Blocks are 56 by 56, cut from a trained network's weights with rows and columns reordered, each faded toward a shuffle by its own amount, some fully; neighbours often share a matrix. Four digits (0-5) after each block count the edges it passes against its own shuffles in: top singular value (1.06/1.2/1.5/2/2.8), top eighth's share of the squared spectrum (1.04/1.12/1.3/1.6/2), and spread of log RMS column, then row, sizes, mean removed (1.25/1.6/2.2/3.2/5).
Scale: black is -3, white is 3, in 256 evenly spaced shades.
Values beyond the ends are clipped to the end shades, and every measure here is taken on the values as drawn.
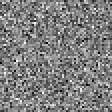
0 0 0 0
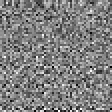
4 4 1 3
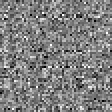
4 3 0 2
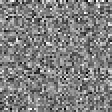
4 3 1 2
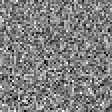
1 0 0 0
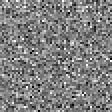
3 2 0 1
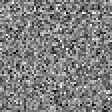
2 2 0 0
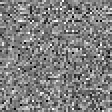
3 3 0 2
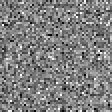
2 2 0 1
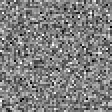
0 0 0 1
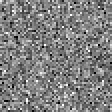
2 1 0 0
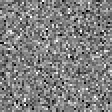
1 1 0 0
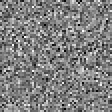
2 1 0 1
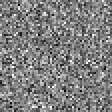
3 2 0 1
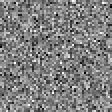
0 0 0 0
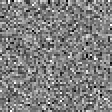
4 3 2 1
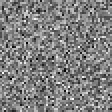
3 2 0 1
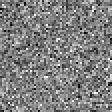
0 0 0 0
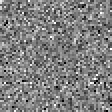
1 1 0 0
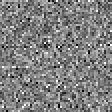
3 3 1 1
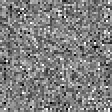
2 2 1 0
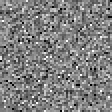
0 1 0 0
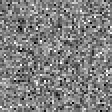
2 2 0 1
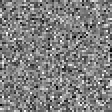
1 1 0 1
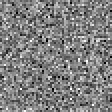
2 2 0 1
